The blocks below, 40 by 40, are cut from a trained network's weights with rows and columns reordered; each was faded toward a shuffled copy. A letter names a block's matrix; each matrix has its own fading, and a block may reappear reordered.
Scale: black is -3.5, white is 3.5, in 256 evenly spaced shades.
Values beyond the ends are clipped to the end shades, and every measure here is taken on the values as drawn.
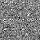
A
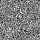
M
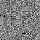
A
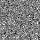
M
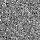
M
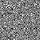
A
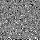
M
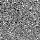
M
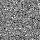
M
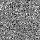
M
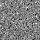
M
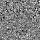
M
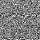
A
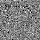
M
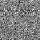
A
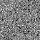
M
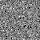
M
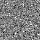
M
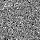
M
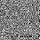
A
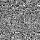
A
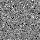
M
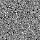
M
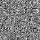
A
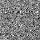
A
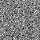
M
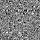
A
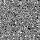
M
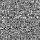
A
